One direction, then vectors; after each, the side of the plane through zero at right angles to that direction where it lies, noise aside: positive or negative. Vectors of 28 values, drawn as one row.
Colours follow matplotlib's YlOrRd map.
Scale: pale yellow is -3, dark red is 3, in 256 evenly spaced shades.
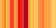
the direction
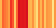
positive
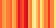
positive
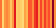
negative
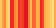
positive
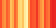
negative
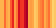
positive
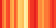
negative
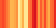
negative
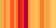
positive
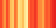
negative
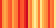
positive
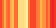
negative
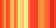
negative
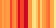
positive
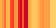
positive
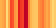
positive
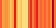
negative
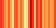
negative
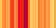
positive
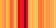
positive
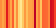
negative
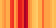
positive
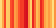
positive
